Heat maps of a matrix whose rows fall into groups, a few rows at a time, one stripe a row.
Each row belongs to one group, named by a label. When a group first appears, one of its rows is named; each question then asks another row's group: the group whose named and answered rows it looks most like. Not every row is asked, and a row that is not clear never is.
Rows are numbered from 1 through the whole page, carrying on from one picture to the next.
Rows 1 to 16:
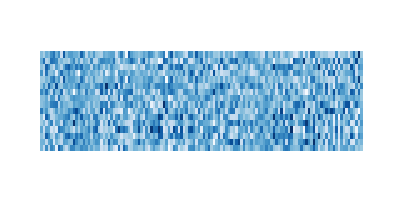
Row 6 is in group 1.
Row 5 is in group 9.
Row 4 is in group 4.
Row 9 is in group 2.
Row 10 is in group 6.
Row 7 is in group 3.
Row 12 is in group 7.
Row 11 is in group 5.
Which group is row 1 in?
9
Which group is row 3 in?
5
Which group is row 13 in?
5
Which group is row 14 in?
5
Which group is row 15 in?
7
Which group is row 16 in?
4
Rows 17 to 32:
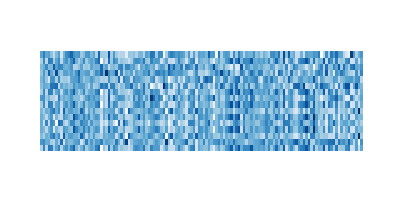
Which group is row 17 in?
5
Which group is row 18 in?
7
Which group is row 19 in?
3
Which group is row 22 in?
2
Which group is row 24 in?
5
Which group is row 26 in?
9
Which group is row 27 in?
7
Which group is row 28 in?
4
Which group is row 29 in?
7
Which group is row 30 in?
9
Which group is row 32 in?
7
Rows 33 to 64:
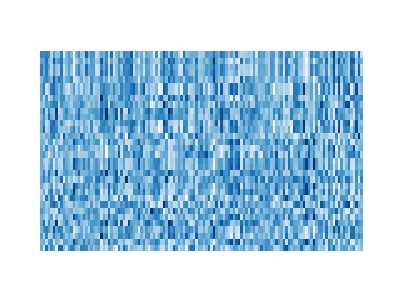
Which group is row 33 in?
3
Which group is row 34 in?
3
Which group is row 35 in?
3
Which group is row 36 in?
3
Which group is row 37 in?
3
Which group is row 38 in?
2
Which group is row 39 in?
2
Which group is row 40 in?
3
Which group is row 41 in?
2
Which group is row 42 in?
1
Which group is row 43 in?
1
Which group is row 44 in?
2
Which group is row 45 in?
2
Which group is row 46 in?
9
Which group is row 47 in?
7
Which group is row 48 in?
4
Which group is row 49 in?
4
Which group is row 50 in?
7
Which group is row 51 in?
7
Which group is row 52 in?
1
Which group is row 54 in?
7
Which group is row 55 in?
7
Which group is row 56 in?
4
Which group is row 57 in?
2
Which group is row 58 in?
5
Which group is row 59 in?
7
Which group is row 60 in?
1
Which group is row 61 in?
3
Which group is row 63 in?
7
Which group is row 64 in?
4
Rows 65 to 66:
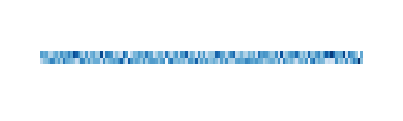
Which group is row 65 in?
6
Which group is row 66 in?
9
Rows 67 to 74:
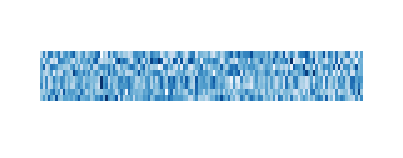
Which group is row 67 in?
7
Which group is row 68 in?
5
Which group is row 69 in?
2
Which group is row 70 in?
7
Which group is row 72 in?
3
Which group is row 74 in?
1
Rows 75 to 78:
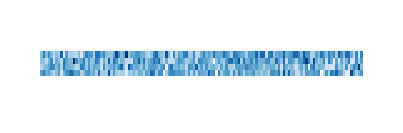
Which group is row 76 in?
7
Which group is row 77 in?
9
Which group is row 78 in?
5
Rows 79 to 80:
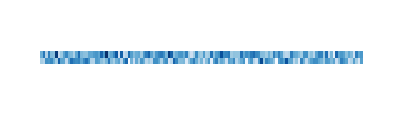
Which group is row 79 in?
1
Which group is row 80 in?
4
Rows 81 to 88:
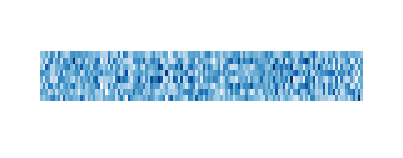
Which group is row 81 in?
4
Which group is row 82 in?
7
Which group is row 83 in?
5
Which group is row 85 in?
5
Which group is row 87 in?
4
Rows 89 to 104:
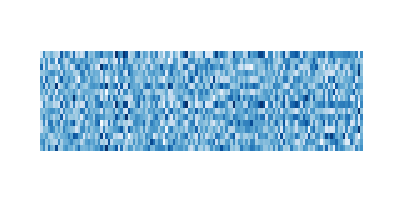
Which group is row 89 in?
6
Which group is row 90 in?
4
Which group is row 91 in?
3
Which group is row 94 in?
1
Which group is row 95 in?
4
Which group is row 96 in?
7
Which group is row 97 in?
6
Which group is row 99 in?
6
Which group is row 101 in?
9
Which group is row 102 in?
6
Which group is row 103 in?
5
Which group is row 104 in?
1
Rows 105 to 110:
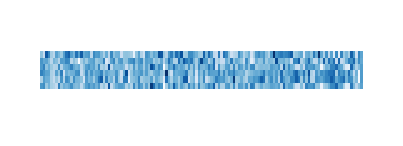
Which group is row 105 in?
5
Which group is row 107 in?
5
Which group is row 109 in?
6
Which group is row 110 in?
5
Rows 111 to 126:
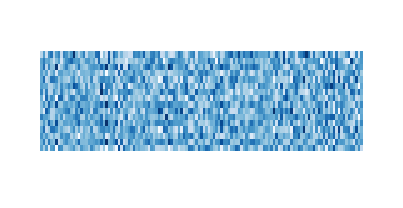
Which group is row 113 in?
1
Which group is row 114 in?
4
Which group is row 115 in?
2
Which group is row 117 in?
3
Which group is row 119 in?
1
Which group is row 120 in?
5
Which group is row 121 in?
6
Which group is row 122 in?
1
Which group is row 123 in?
2
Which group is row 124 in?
4
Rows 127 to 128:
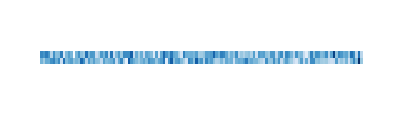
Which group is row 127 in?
3
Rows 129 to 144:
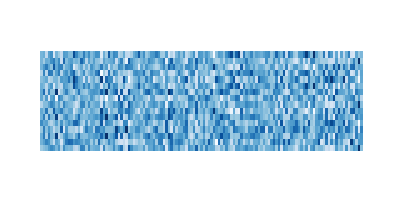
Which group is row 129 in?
7
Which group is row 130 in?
9
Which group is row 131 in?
3
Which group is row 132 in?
7
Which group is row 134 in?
7
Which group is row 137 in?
9
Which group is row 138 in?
3
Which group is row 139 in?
1
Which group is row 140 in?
6
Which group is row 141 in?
6
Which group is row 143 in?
5
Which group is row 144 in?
9
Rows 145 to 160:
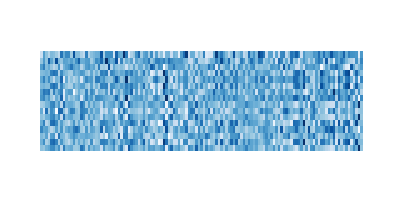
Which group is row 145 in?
6
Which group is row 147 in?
5
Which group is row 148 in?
2
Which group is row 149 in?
6
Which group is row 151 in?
3
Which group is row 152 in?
6
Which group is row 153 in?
9
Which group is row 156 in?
2
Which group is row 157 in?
6
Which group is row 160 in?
9
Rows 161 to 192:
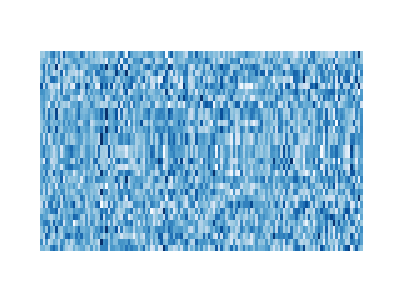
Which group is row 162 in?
4
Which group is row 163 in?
1
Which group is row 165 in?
2
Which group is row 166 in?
3
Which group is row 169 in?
4
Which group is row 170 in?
1
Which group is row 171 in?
1
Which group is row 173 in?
1
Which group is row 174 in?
3
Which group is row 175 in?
3
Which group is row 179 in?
5
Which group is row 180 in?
3
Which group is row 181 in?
6
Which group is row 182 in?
4
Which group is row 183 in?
3
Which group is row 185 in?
7
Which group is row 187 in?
6
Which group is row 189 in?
1
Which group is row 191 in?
3
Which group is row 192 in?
2
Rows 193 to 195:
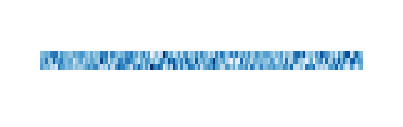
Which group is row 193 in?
2
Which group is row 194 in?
3
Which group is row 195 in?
5
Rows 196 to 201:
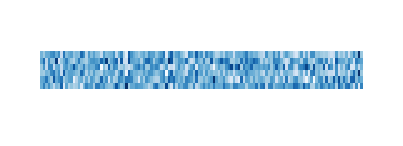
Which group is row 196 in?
9
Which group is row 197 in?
1
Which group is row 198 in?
7
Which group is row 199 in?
9
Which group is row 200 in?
3
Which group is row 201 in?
6
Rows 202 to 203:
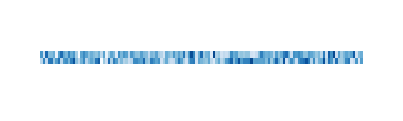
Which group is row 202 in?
4
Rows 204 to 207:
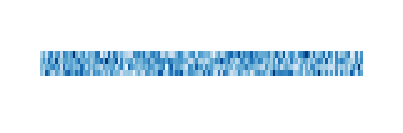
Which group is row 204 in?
7
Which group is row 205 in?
1
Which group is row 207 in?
5
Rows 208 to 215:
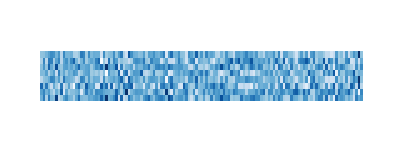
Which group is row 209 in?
7
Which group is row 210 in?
1
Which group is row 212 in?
9
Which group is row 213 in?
3
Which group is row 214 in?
6
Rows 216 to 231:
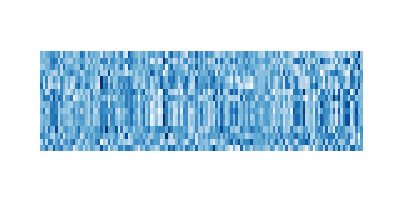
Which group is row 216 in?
9
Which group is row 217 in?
2
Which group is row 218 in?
9
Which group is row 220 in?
3
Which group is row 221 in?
3
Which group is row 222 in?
2
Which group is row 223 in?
3
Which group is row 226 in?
2
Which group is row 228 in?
1
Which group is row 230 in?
7
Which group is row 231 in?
3
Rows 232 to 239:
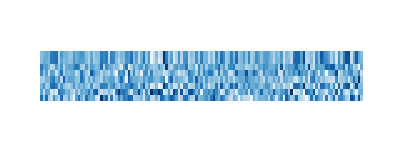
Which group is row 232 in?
2
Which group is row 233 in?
2
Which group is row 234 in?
6
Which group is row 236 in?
9
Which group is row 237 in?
2
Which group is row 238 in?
5
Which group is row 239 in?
3
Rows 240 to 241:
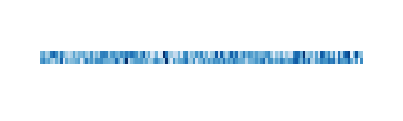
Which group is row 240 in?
2
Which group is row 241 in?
6
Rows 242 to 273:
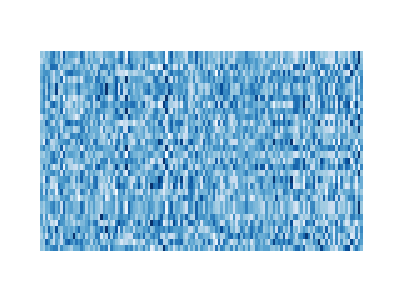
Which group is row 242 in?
9
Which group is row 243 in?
9
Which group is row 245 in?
5
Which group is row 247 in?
1
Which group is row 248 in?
1
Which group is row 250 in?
2
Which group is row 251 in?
6
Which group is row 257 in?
6
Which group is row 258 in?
9
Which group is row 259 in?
2
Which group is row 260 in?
6
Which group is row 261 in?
9
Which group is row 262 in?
5
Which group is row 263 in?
5
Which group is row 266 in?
9
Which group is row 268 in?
3
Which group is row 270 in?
1
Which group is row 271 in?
7
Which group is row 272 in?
5
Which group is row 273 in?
2
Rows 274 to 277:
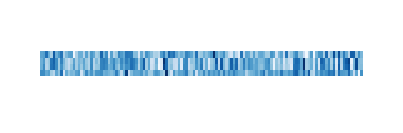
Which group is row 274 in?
3
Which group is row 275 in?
2
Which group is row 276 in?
2
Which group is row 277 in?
6
